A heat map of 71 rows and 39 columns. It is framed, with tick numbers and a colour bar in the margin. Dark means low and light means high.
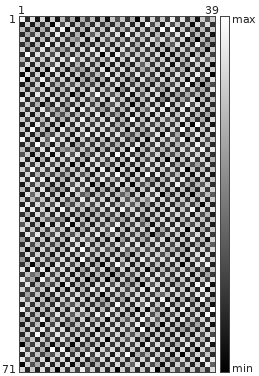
No seam splits the table. The histogram has two humps. Overall the values sit about 50% of the way up the scale. The field is checkered. No single row or column stands out from its neighbours.
